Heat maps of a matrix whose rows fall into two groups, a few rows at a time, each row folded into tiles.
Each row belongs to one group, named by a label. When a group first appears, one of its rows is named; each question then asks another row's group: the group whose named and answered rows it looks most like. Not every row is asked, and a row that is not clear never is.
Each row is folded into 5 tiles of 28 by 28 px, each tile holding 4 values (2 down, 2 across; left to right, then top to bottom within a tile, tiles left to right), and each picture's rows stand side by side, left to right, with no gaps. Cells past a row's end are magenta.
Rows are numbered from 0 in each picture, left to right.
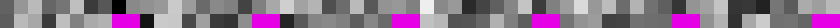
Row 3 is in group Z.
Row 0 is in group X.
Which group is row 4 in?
X
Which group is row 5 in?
Z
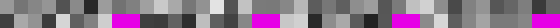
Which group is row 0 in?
X
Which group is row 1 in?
X
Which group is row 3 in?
Z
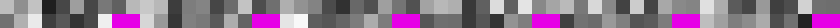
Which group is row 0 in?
X
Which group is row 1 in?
Z
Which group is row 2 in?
Z
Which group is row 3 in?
X
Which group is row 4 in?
X
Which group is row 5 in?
Z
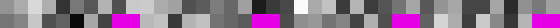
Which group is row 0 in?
X
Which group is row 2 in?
X
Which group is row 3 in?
X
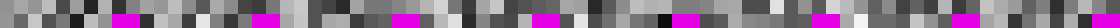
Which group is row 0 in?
X
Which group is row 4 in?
Z
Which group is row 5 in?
X
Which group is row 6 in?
Z
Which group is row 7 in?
Z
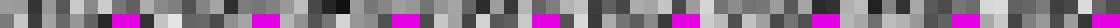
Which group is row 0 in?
Z
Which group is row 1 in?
X
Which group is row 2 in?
Z
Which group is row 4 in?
Z
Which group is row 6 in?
Z
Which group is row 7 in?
Z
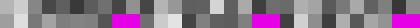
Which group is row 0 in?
Z
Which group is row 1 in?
X
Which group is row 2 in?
X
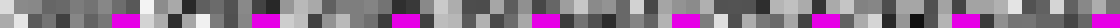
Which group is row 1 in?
Z
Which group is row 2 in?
Z
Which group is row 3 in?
X
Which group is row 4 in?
X
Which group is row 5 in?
Z
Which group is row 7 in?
X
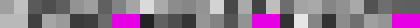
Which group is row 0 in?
Z
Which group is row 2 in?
X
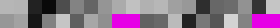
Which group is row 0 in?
Z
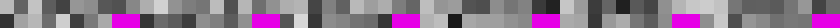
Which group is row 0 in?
X
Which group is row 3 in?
Z
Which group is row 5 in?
Z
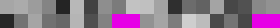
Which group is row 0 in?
X
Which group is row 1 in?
Z
